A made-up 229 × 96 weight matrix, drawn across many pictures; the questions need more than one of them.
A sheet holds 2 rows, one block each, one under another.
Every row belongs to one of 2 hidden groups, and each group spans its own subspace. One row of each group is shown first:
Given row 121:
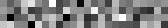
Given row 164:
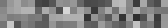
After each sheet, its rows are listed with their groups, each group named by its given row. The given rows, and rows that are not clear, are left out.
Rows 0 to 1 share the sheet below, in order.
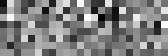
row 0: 121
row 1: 164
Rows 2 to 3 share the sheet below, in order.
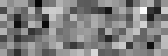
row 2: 164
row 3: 164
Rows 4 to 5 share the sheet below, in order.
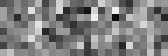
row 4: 164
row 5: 164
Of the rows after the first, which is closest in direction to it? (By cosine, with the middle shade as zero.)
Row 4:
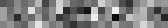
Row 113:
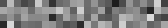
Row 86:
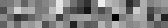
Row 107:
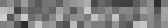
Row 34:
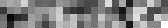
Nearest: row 86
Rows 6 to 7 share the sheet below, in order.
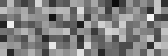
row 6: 121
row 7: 121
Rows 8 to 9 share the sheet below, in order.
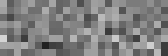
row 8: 121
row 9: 164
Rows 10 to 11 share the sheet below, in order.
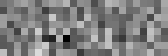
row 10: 121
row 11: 164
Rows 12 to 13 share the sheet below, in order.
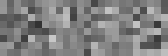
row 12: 164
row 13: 164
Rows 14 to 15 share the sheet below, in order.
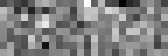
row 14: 164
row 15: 164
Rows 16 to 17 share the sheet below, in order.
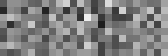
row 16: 121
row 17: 121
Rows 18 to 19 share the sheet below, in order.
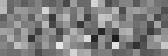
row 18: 121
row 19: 164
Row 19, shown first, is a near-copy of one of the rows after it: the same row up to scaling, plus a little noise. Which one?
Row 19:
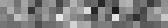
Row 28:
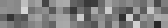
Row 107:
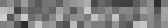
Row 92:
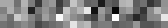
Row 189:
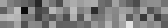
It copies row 92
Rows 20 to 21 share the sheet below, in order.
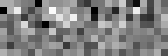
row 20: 164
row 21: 121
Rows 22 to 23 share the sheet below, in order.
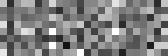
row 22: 121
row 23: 121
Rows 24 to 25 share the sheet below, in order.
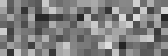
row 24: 164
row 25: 121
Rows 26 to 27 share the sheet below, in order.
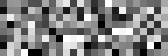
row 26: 121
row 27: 164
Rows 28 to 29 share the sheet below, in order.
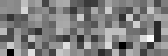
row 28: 164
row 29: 121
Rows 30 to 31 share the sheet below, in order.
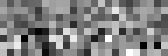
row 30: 164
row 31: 164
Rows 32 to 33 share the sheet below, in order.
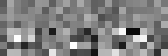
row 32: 121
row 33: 164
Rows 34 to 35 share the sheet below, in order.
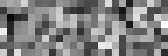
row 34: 164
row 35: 121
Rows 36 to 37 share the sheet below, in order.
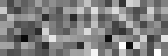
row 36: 164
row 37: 164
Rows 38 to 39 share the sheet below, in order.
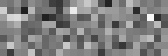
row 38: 164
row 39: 121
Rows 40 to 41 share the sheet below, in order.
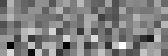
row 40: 121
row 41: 121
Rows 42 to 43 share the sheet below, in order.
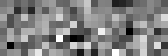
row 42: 164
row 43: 164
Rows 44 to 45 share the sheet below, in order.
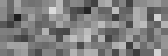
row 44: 164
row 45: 164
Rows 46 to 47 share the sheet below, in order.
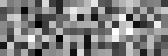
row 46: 164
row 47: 164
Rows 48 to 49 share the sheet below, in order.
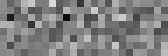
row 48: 121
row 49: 164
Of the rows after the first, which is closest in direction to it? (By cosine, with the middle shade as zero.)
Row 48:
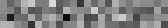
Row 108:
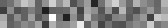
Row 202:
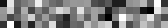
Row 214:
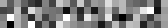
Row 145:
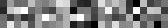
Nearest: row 108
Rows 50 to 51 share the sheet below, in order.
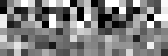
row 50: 121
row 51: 164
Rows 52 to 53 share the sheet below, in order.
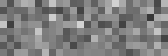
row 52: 121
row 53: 164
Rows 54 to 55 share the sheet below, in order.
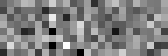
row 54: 121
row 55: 121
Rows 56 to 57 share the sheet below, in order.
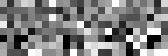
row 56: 121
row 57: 164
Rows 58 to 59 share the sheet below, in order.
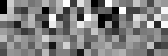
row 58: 121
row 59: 121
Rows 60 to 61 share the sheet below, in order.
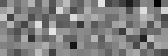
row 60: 164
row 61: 164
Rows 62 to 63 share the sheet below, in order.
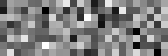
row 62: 121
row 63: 164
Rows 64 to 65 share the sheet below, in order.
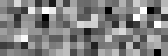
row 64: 164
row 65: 164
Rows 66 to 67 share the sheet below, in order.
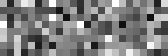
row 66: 121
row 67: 164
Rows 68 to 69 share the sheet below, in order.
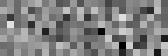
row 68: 121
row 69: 164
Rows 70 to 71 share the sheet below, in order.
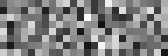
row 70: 121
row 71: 121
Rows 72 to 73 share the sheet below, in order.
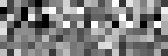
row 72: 164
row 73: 121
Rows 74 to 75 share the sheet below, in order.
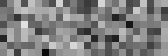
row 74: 164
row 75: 164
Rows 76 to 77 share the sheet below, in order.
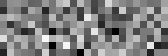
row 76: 121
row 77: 121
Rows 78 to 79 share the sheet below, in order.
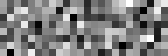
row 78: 164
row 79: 121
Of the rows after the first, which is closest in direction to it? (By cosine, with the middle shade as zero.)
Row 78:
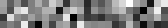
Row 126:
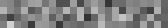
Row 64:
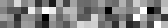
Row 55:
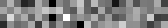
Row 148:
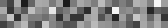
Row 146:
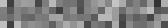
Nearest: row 148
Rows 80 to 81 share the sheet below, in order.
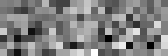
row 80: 164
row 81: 164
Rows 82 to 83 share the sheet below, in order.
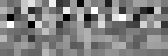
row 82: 121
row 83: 164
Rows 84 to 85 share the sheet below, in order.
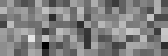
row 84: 121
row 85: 164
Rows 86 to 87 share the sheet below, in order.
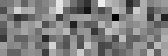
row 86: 164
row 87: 121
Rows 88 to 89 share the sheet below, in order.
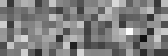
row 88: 121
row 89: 164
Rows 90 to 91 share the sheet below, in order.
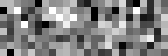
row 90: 164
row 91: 121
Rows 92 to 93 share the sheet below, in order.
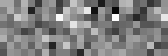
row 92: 164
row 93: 121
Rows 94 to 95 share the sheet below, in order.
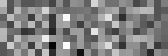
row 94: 121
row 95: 121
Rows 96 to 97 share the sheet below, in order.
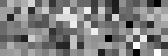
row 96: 164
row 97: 164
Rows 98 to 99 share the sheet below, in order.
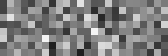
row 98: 121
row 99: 121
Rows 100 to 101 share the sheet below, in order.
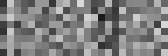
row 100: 121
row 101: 121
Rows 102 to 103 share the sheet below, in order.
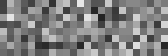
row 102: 121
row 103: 164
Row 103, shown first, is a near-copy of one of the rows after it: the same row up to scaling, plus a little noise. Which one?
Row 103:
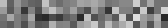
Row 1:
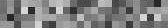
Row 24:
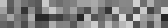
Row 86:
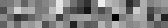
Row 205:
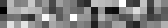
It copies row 24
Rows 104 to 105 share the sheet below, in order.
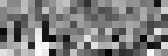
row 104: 164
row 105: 164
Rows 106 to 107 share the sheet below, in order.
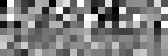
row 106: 121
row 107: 164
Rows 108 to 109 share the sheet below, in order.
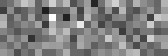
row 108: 121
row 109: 164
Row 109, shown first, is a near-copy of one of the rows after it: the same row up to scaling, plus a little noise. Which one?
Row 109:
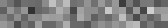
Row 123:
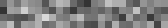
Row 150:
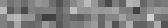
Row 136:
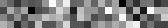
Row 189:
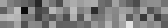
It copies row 136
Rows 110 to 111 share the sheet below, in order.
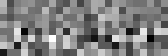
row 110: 121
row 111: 164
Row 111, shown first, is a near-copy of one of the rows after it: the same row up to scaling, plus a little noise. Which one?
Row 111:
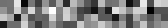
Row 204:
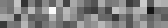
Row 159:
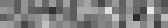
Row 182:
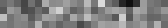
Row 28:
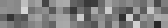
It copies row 204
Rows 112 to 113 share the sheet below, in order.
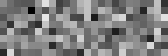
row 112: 164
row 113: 121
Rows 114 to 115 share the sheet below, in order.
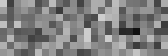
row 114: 121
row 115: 164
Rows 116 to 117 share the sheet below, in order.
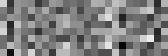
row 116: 121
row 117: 121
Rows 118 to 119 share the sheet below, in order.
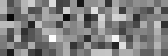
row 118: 121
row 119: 164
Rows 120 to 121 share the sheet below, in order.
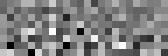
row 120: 121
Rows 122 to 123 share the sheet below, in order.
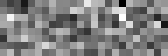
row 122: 164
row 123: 164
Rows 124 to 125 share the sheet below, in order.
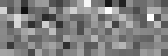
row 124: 164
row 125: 121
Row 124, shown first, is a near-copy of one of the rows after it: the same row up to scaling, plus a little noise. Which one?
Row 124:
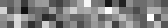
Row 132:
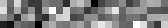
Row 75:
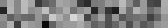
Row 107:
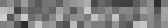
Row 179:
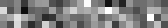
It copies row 179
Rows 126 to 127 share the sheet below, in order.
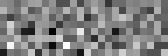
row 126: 121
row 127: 121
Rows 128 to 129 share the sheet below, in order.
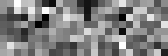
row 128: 164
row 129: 164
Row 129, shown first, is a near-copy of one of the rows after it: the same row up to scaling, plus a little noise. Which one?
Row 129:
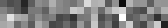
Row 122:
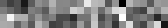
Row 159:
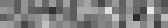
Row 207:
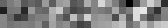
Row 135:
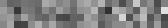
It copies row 122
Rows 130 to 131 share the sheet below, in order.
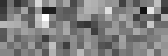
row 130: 164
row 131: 121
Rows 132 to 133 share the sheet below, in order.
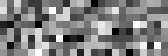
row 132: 164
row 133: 164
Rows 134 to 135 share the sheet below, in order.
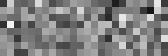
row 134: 121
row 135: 164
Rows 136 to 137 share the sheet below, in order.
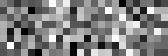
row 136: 164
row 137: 164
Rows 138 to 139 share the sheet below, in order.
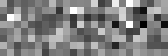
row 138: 164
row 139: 164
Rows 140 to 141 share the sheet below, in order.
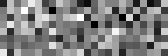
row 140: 164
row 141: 121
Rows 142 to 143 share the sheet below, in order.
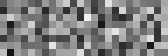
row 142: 121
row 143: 121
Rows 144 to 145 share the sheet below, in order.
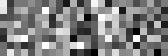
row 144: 121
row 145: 164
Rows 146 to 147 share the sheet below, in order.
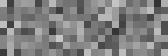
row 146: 121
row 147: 121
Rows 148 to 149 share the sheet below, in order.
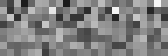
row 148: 164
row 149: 164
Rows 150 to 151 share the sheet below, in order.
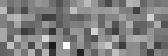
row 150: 164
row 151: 121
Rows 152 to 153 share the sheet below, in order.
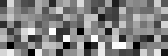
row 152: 121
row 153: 121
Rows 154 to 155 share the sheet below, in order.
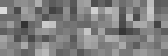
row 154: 164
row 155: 164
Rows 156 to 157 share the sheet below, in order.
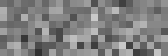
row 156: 164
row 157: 164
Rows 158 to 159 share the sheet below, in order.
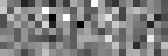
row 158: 121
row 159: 164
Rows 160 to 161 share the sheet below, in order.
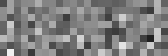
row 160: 121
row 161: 121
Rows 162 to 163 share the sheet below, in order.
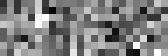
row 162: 164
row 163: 164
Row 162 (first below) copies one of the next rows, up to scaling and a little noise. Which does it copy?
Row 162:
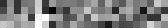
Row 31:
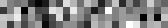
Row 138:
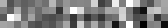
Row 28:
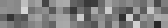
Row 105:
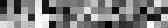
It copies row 105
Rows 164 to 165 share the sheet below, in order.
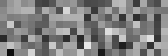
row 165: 121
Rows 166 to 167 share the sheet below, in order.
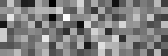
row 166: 121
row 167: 121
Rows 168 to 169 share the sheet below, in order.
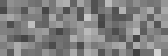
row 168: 121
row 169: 164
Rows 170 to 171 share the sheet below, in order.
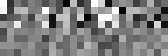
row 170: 121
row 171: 121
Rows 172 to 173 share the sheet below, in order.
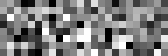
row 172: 121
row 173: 164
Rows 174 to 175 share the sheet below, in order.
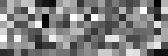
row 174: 164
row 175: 164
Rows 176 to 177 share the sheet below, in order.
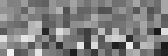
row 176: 164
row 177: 164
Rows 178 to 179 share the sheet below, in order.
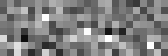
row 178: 164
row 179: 164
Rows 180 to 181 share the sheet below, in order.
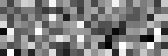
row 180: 121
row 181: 121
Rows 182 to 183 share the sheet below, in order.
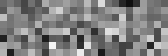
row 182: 164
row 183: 121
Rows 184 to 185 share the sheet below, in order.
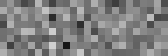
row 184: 121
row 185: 121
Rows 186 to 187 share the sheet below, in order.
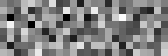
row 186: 121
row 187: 164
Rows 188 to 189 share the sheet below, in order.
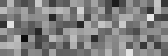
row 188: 121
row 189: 164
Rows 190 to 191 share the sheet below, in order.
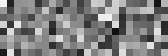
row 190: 121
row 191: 121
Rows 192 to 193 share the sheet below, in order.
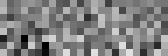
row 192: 121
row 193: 164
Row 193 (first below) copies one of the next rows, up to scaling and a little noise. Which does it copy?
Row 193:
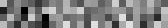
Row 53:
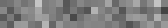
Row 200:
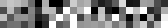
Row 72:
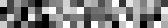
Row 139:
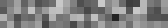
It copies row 72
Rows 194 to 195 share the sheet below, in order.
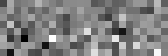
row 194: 121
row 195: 164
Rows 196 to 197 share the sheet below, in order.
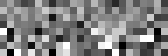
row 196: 121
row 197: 121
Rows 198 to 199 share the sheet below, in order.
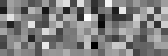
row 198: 121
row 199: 164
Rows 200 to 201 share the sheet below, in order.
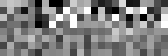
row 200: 164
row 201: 164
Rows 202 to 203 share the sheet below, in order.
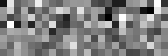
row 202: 121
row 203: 164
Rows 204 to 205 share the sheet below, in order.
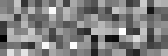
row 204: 164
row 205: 164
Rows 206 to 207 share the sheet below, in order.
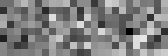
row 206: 121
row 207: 164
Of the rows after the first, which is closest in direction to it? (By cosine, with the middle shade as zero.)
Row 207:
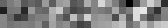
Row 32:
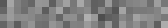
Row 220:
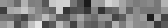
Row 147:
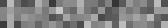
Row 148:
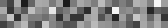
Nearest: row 148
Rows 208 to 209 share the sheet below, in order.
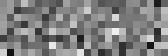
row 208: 164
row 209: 121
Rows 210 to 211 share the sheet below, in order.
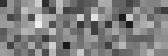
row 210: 164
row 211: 121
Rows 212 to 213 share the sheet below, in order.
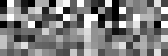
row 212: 121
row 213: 164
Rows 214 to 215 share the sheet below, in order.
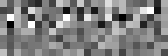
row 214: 121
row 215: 121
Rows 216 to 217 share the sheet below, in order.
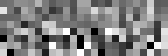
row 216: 164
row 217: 121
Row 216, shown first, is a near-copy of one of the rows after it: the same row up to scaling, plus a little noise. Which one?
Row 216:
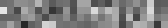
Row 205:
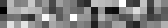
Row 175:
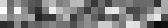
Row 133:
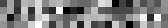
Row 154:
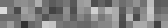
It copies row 154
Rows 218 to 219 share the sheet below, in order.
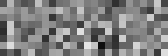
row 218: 121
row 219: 121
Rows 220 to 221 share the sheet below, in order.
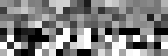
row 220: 164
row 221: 164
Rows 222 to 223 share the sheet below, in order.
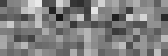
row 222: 164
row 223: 164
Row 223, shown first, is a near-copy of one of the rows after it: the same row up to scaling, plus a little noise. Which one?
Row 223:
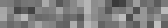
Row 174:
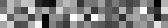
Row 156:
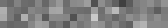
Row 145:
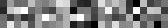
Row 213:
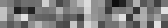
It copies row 213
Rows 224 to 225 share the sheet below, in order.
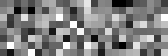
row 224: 164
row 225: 121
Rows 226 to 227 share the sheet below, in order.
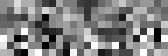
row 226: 164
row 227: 164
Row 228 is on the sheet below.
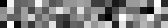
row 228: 121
